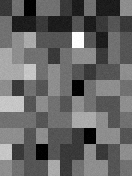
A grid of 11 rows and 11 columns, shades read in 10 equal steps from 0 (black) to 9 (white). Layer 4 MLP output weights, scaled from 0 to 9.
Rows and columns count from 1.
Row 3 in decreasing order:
9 6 5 4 4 3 3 3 3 3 1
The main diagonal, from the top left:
2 1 6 4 5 4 5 6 5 3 4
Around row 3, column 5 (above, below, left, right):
1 2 3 3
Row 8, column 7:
6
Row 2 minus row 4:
-2 -4 -3 -2 -1 -3 -2 -4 0 -1 -1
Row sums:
28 21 44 44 48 41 49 47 39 34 44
